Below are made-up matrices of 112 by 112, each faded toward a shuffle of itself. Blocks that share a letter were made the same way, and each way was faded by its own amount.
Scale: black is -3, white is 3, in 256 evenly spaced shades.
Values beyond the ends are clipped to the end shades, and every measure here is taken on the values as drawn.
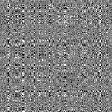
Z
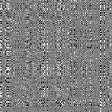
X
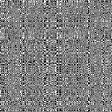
Z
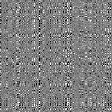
X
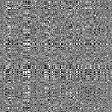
Z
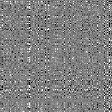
X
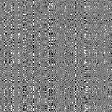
X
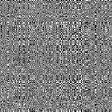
Z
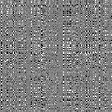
X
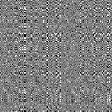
Z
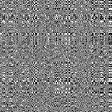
Z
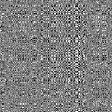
Z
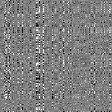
X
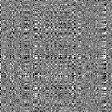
Z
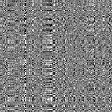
Z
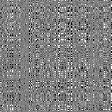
X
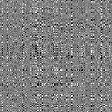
X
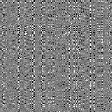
X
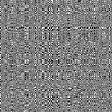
Z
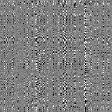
X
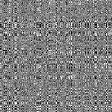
Z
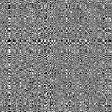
Z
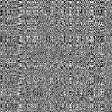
Z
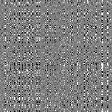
X
